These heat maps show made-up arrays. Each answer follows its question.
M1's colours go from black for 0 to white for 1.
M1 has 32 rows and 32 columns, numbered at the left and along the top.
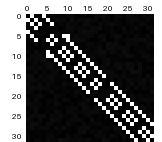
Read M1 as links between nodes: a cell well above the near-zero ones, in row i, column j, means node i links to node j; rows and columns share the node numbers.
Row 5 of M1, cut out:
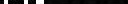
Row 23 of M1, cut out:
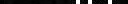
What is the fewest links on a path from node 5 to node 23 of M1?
5
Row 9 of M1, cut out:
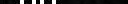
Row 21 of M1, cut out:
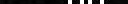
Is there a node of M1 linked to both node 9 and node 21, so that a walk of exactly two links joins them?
no
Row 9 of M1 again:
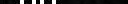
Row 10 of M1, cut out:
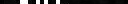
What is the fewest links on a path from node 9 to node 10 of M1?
1
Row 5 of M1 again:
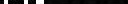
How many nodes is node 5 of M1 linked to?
4
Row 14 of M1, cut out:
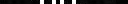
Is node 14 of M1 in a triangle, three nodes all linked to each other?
no
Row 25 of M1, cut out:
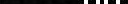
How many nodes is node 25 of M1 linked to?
4
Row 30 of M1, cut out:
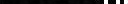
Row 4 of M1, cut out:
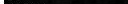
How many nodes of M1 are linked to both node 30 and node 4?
0
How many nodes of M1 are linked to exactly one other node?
2
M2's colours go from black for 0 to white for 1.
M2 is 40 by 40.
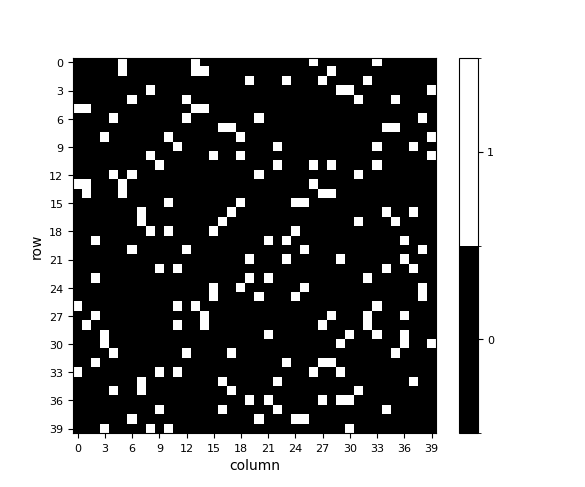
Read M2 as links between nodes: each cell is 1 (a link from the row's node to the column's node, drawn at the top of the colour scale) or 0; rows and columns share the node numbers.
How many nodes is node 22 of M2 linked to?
4
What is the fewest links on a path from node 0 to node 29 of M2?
2
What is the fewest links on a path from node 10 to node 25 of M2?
2
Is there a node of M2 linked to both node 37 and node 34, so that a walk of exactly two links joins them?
yes
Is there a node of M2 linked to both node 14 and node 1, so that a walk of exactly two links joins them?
yes
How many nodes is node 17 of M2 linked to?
4
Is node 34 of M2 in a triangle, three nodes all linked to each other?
yes
